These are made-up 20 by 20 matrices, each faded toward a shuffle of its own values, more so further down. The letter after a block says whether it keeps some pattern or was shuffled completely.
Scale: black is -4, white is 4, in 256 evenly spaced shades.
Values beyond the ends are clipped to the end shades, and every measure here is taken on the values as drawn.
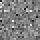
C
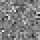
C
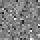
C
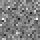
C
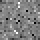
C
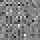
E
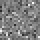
C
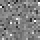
C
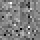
E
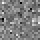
E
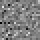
C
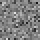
C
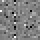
E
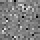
C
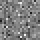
E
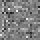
E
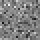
C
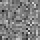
E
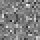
E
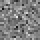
C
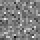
C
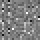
E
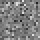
C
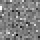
C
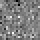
E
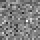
C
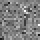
E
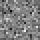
C
